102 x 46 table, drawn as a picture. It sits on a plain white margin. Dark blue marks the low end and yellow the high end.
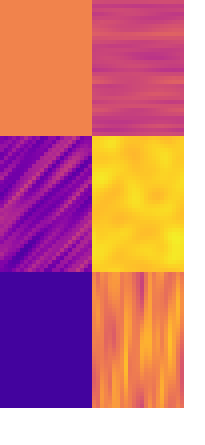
It is made of 3 by 2 panels. Panel 1,1: high, flat. Panel 1,2: middling, streaked across, faint in contrast. Panel 2,1: low, slanting up to the right. Panel 2,2: very high, blotchy, faint in contrast. Panel 3,1: very low, flat. Panel 3,2: high, streaked downward.
